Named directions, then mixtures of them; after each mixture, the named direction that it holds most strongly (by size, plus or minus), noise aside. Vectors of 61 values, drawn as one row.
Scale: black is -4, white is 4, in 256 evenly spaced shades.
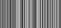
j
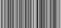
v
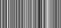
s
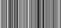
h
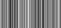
h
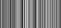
j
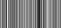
s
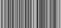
v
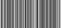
v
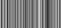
s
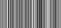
v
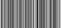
v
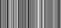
h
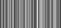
v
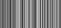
j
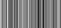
h
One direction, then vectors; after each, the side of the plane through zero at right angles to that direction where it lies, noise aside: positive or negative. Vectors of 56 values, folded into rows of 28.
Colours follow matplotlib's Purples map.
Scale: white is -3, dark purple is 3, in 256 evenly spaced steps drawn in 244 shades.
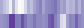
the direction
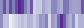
negative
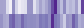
positive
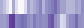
positive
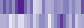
negative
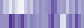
positive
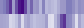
negative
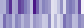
negative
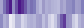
negative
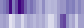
negative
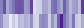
negative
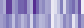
negative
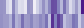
positive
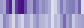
negative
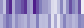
negative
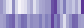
positive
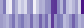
positive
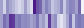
positive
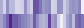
positive
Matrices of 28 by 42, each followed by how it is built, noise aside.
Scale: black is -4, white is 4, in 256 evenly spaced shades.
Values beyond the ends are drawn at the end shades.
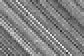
Toeplitz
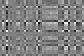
low rank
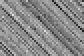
Toeplitz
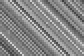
Toeplitz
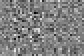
low rank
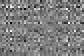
low rank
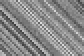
Toeplitz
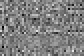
low rank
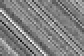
Toeplitz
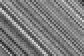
Toeplitz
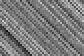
Toeplitz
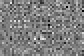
low rank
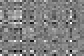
low rank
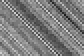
Toeplitz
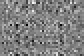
low rank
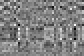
low rank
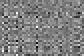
low rank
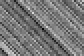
Toeplitz
